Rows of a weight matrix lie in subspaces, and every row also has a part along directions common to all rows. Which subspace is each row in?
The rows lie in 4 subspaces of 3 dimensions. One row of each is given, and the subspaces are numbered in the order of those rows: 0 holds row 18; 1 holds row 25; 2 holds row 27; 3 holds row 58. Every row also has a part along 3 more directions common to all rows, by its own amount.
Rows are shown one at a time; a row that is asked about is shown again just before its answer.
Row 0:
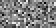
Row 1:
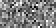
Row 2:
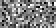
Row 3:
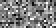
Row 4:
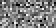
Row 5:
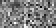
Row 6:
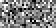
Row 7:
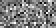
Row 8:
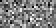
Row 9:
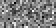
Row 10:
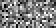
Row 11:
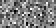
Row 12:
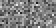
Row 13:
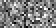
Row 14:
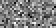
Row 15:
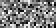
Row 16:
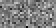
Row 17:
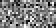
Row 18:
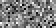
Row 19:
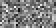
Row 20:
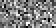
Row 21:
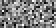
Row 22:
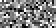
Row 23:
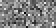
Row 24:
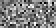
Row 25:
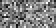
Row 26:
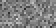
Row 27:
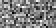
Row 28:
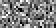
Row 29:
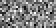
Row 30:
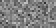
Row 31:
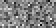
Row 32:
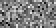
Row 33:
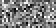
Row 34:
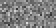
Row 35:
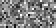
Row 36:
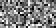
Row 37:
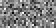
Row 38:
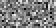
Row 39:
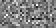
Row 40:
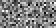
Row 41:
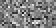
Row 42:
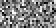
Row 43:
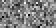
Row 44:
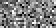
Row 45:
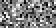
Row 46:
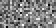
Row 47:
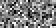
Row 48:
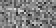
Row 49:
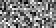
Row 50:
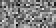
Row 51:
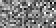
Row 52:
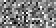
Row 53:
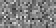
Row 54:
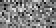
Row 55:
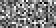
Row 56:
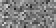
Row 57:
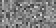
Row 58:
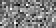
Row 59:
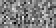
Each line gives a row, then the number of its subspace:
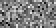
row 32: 0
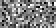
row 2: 3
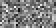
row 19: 3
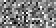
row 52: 1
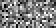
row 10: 1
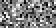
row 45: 2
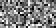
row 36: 2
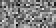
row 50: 3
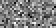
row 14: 2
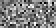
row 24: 3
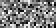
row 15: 3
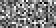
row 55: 3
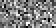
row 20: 1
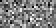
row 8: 3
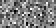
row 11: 0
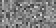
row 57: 0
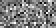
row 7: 3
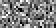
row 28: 3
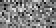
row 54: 2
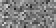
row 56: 1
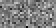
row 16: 2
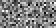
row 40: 1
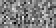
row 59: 1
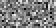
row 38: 0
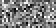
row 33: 0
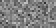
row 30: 0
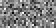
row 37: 0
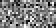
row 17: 3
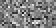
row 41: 1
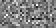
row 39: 1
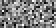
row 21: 2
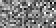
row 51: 1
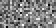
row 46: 2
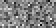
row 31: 1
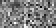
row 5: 3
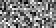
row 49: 0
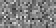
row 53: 1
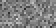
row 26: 0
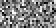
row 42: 1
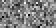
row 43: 2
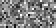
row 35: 2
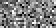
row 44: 2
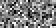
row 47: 2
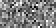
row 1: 2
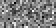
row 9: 2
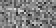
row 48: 1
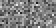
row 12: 2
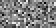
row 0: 0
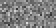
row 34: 0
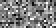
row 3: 0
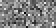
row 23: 0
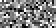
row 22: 1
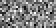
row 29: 0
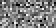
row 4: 3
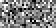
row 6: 3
